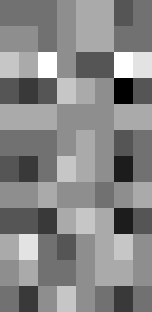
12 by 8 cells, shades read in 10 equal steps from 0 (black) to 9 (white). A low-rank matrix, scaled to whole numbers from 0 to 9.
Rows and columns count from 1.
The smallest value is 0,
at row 4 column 7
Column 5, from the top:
6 6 3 6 5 6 6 5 7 5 5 5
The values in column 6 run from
3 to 6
